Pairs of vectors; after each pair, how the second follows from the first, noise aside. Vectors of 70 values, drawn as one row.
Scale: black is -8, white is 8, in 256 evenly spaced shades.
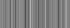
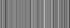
shuffled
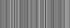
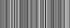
scaled up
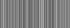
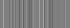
partly zeroed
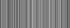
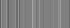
partly zeroed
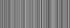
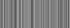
shuffled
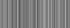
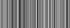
scaled up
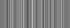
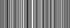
scaled up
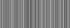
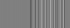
partly zeroed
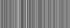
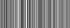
scaled up
